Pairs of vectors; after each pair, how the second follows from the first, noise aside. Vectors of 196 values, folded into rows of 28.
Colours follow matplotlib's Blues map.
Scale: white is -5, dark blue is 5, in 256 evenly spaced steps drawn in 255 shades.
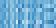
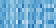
copied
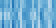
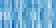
copied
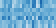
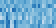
wrapped around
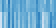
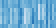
wrapped around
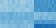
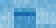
wrapped around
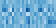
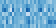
copied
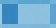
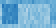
copied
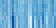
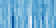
copied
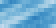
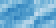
wrapped around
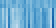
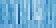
wrapped around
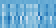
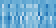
copied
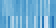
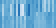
wrapped around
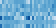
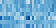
copied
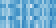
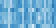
wrapped around
